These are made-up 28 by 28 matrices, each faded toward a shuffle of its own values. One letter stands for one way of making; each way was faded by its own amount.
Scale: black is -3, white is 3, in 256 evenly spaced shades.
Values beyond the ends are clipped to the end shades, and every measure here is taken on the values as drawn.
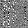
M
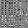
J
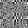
J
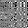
J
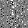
M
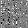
M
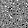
M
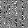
M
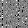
M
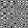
J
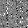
M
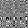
J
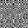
J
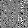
M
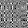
J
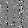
M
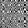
J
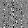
M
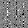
M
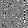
M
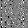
M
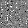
M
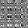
J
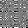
J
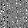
M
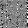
M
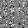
M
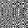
J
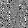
M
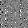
M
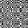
J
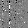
M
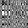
J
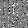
M
